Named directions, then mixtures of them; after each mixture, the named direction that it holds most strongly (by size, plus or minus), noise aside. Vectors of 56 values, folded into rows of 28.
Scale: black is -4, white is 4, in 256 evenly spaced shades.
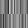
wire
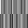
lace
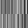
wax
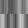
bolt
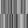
lace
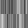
bolt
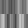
bolt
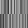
wire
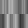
bolt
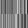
wax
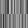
wire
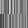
wire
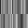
lace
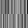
wax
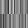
wire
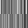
wax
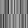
wire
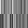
lace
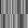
lace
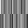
lace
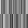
lace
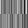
wax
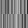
wax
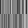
wax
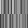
lace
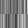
wax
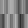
bolt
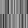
wire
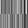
wax
